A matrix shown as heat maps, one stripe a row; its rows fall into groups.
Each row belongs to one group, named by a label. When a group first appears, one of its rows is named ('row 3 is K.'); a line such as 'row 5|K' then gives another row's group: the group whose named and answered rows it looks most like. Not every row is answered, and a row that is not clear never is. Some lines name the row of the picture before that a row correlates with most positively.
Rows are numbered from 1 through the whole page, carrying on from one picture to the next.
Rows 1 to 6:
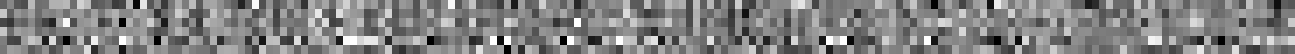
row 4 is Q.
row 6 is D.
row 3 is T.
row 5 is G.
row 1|T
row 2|Q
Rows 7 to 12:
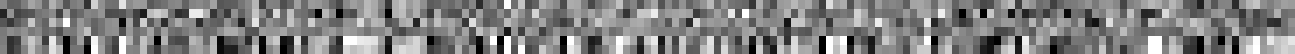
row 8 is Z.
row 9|T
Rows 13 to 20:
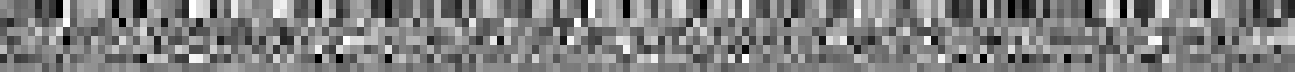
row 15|T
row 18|Q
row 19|Z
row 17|G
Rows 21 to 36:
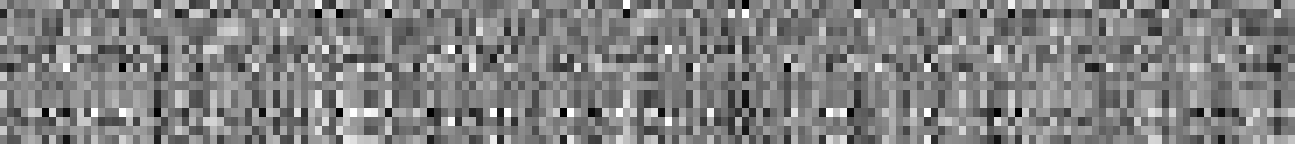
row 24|D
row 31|Q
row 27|D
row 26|T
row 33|G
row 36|G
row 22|Z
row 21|Q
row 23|D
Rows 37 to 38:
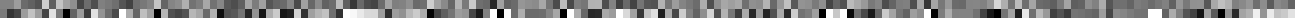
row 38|G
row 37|D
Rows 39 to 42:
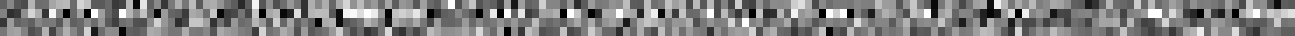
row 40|G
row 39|T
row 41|Z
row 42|D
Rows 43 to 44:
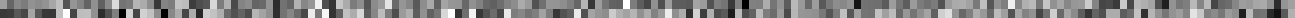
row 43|Q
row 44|T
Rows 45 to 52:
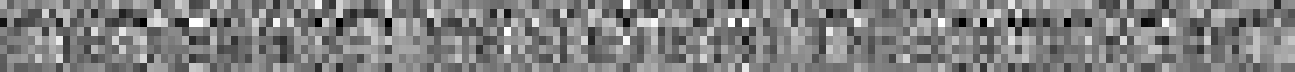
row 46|D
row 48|G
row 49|Q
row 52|Z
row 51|Q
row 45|Q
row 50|G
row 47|Z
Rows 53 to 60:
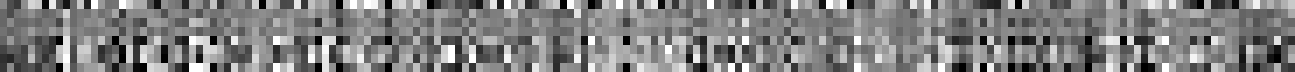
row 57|Z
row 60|Z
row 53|G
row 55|Z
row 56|T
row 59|T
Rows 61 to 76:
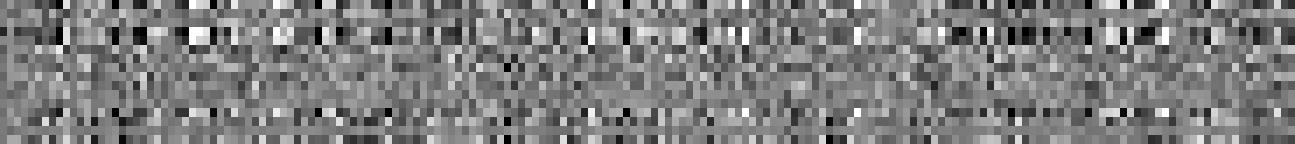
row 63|D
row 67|T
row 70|T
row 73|Z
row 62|G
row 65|Z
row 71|T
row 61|Z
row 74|D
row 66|Q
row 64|Z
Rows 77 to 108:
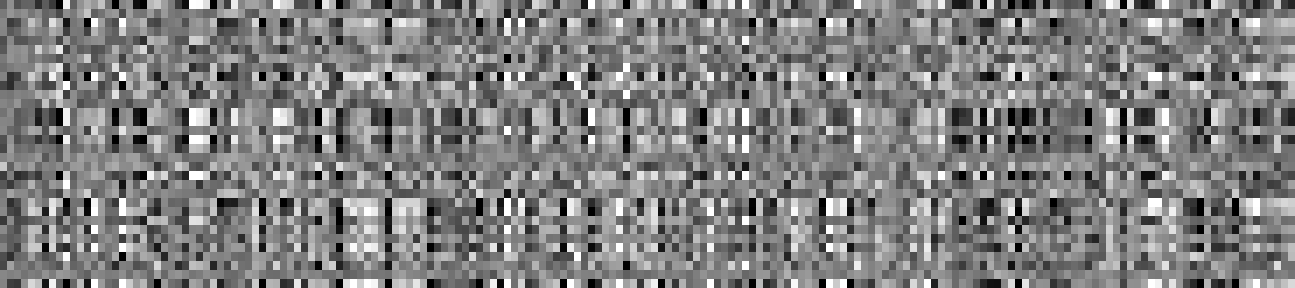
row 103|T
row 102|G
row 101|Z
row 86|T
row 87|Q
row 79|G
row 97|T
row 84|Q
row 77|Z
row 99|G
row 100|G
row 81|Z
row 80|G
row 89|Z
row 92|Z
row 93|Z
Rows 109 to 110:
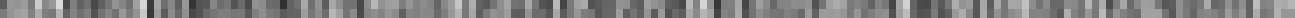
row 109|Q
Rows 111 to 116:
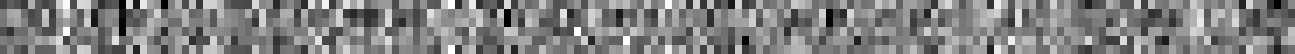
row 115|Q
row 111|T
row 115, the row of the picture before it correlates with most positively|109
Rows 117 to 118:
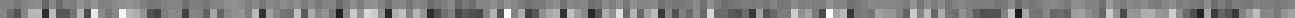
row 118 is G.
